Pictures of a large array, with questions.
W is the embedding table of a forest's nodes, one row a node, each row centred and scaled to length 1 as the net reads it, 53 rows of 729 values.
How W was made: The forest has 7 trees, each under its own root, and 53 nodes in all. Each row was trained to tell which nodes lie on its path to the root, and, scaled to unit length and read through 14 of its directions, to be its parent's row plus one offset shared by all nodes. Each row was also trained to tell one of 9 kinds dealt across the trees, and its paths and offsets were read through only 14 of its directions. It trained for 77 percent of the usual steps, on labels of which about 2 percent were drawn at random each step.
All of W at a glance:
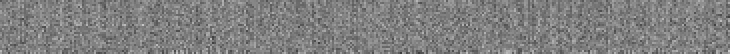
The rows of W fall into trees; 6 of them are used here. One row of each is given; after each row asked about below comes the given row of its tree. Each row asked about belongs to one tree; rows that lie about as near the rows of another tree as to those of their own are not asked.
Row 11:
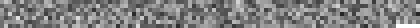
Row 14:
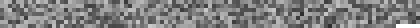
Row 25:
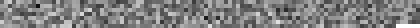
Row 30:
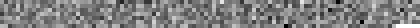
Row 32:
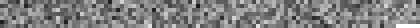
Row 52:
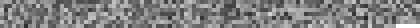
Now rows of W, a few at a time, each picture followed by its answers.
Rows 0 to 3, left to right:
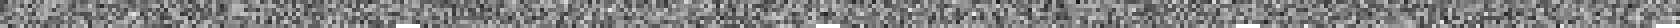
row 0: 11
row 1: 32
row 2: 32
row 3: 52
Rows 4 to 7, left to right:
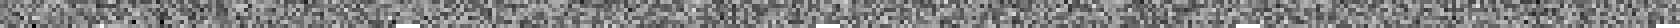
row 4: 11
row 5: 32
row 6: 32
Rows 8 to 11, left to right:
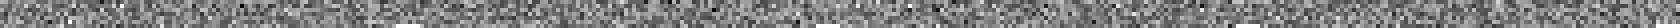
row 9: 11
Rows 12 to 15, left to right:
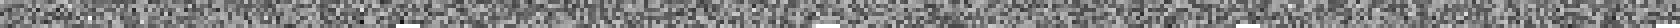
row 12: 30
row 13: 52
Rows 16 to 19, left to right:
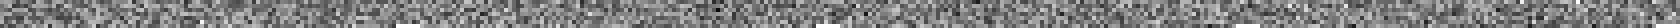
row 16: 32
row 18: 30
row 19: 30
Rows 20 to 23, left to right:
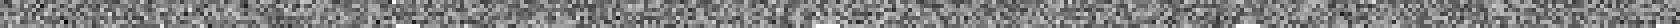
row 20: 30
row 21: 52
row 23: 11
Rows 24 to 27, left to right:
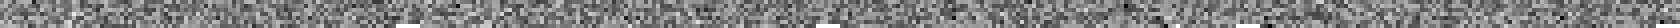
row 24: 25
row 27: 32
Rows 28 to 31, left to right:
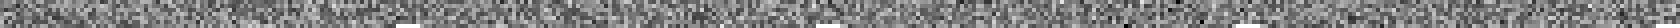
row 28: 14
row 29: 11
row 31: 14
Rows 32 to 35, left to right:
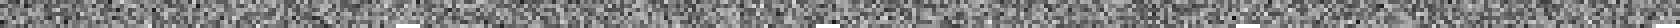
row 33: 30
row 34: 32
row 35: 52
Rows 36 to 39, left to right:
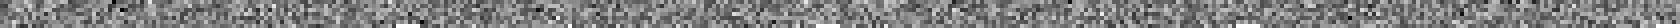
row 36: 11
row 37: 32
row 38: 11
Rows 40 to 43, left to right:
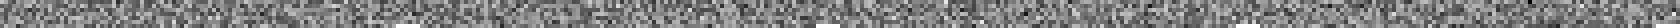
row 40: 30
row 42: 30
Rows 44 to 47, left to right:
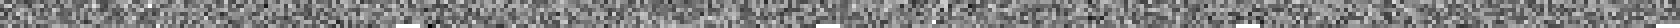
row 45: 14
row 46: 11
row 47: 14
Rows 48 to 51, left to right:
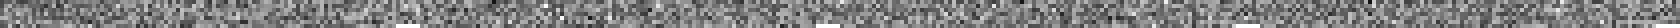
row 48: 32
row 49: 11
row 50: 30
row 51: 30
